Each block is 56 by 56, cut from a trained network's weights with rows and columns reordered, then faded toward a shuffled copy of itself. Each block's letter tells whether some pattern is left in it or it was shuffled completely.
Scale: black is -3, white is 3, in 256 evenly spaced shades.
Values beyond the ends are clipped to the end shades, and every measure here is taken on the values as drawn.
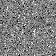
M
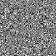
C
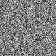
C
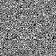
C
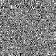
C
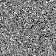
M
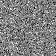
M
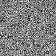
C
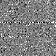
C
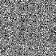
C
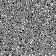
M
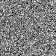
M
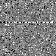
C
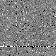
C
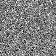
M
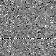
C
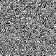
C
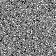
M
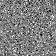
M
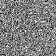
C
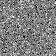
M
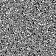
M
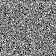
M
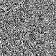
C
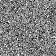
M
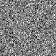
C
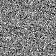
M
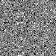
C
